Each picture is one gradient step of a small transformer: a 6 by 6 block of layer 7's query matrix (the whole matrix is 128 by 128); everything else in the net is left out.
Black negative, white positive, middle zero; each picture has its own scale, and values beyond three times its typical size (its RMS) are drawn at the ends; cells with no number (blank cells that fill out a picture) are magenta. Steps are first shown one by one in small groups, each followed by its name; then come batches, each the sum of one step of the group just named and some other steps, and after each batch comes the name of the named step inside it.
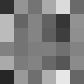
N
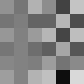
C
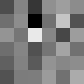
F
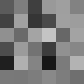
F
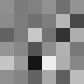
C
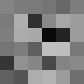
F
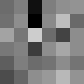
F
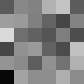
N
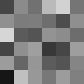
N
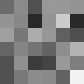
F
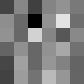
F
